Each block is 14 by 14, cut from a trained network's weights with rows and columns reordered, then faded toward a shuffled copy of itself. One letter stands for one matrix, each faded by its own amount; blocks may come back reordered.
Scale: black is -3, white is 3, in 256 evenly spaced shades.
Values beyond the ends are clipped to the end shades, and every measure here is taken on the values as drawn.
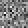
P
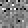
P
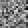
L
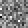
L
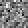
L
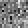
L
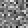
P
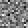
P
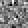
L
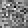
L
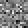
L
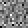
P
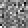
L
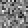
L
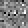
P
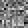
P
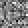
L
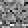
L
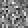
L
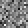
L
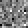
P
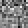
L
